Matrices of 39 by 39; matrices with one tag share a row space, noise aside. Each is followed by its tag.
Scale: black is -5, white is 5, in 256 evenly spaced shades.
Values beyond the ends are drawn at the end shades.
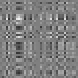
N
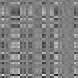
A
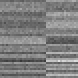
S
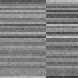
S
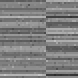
S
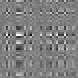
N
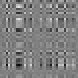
N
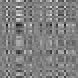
N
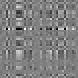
N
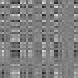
A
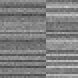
S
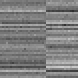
S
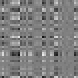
A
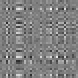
N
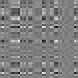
A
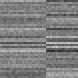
S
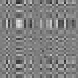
N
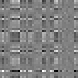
A
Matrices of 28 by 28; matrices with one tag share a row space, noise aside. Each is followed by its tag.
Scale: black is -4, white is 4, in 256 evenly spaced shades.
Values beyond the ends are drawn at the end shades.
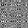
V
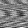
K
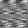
K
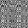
V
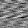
K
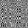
V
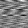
K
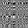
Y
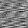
K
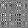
V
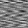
K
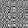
Y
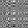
Y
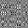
V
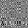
V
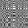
Y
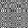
V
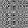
Y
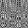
V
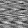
K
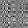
Y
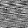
K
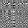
Y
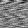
K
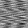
K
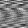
K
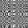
Y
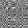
Y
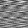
K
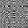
Y
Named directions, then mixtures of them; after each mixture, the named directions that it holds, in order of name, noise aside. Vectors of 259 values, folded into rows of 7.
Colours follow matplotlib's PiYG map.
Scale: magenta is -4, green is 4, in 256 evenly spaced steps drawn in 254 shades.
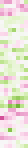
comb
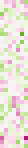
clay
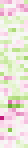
comb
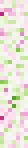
clay, comb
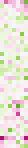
clay, comb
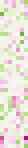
clay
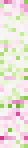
clay, comb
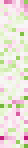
clay, comb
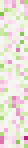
clay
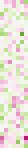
clay
